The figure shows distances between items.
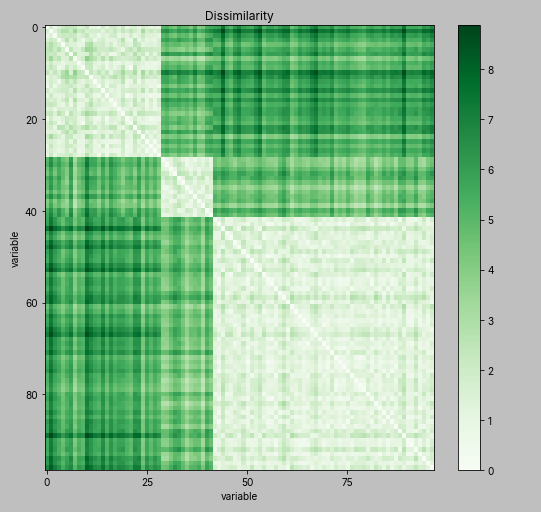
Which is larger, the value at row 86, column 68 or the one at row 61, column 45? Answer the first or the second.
the second
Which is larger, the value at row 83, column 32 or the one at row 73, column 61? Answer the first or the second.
the first
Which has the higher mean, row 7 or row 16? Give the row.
16
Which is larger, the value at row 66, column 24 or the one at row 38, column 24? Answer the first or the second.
the first
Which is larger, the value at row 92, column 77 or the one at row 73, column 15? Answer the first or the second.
the second
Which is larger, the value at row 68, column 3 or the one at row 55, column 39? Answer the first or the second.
the first
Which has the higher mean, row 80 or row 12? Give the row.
12
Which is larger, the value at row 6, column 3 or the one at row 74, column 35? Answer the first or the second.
the second
